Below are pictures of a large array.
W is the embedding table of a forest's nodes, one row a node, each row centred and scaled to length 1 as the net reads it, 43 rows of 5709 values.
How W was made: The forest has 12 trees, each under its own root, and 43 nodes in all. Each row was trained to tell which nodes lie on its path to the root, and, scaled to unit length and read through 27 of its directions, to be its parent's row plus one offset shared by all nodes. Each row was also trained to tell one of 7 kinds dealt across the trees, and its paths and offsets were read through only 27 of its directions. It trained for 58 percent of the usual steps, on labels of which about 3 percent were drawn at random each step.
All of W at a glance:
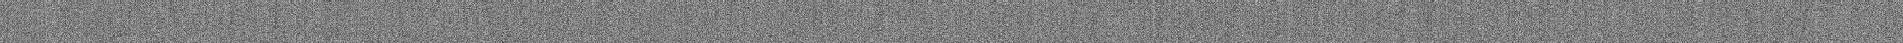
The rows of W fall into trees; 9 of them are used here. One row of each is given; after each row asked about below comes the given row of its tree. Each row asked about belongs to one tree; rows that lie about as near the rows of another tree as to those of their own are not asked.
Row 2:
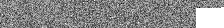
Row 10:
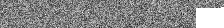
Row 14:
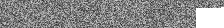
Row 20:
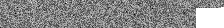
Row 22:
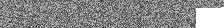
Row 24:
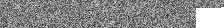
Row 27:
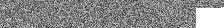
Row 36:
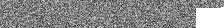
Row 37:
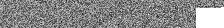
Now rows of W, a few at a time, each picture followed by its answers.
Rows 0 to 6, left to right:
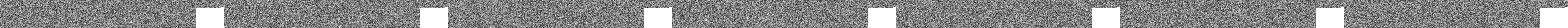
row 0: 36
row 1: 36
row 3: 36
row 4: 20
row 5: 14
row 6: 22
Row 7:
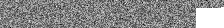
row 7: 36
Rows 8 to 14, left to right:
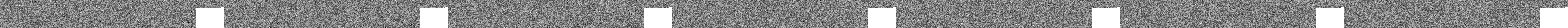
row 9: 10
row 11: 2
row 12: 2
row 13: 37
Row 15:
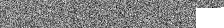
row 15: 2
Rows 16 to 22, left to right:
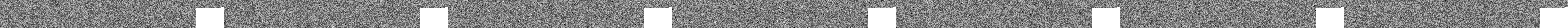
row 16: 10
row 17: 37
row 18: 22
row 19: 22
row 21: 37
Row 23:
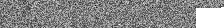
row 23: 37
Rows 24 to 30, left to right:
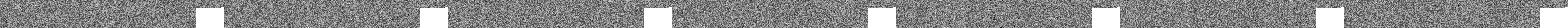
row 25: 10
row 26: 20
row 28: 37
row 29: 2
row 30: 14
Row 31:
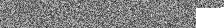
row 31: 27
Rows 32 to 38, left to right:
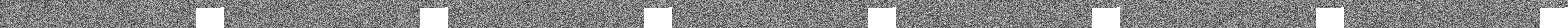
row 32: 24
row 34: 27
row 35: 36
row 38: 22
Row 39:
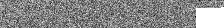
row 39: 2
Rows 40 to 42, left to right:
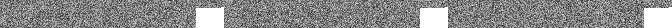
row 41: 22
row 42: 24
